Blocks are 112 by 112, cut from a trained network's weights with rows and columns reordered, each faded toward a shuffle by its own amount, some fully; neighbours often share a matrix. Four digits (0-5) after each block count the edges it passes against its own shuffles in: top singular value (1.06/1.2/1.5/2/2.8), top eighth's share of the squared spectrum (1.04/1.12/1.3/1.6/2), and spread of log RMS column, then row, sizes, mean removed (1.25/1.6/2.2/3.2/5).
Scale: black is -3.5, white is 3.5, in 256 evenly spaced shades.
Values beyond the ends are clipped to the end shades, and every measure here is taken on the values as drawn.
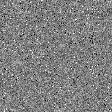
3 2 1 0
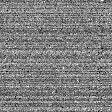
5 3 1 2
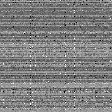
5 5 3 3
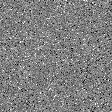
0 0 0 0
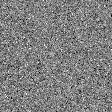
1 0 0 0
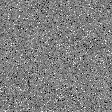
2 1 0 0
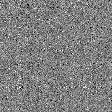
2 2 1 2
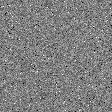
0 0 0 0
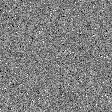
0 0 0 0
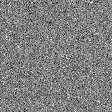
2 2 0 1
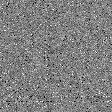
1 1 0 1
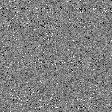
2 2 1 2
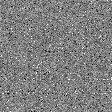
1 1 0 1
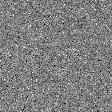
0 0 0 0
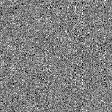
3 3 2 1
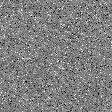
1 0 0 0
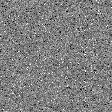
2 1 1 0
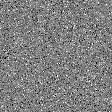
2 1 0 0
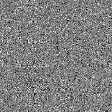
3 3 2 2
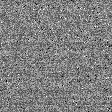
2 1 0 0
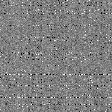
3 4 1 3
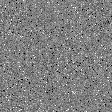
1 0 0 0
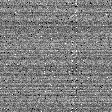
4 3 2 1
